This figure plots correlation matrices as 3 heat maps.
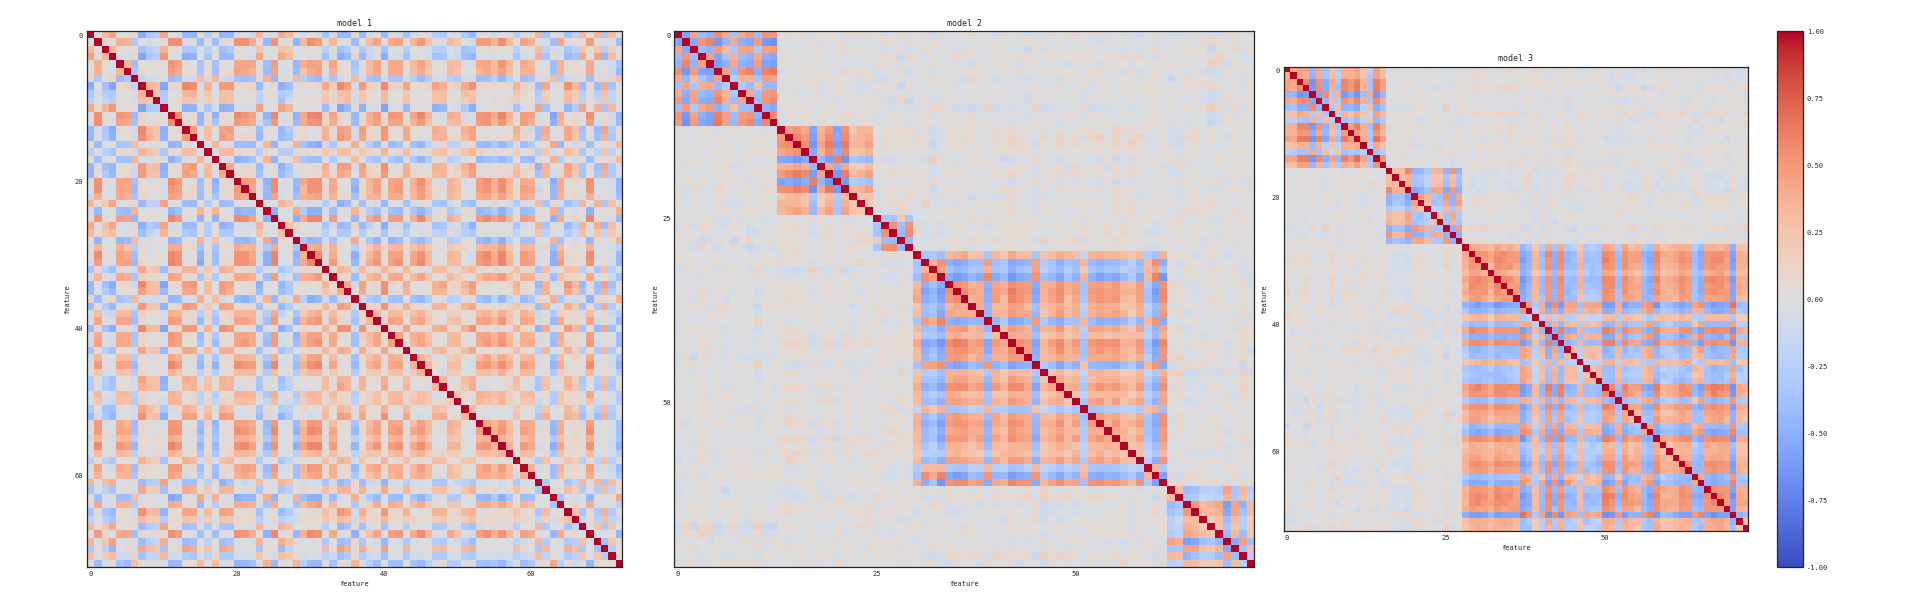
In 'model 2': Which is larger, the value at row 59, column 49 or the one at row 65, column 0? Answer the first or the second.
the second
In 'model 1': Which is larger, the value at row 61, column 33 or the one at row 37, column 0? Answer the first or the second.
the first
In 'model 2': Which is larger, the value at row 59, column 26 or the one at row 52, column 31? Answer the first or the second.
the first
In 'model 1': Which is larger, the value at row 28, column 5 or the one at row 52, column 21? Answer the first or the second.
the second
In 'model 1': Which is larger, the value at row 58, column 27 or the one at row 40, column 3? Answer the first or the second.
the first
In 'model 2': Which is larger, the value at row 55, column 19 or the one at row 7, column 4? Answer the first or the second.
the second
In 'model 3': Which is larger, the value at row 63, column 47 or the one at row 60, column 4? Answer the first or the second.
the second
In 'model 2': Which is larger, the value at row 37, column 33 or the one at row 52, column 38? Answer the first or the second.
the second
